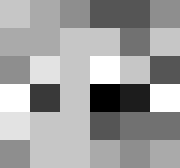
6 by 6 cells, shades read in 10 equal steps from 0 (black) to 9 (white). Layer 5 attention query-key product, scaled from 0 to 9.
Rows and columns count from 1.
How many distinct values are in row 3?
5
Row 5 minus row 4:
-1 5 0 3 3 -5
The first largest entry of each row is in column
1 3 4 1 1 2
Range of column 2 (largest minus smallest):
6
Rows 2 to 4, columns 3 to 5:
7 7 4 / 7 9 7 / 7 0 1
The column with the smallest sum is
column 5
